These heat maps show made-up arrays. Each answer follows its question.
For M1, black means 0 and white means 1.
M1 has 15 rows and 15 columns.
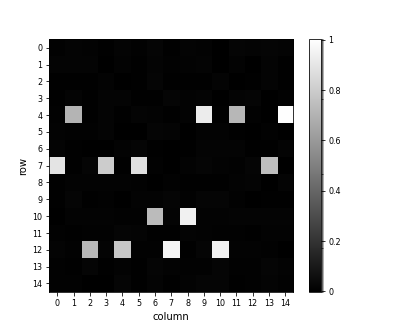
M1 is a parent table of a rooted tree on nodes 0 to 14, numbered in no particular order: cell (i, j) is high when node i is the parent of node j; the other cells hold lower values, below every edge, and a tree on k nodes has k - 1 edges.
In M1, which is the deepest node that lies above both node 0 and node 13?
7
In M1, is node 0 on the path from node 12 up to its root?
no
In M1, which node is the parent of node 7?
12
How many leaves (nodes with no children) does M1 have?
11
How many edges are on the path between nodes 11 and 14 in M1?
2
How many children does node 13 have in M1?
0
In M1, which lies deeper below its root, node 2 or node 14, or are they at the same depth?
node 14
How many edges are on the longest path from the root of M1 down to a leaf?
2
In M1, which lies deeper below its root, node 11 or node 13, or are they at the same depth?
the same depth
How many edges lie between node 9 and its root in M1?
2
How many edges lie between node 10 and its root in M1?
1
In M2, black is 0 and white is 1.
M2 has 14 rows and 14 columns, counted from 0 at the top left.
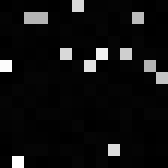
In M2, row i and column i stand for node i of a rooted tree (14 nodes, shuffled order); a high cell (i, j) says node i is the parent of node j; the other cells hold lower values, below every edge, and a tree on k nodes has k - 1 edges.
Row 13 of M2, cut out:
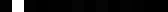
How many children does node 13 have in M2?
1
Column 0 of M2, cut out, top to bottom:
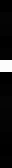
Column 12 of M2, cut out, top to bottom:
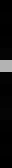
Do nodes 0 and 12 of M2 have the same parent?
yes
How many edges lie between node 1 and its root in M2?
5
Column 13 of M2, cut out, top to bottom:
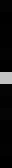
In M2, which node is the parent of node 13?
6
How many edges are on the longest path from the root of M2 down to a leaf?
6
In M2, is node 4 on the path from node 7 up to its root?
yes
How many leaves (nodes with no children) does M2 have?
7
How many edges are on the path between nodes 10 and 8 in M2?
2
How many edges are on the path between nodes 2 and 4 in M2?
6
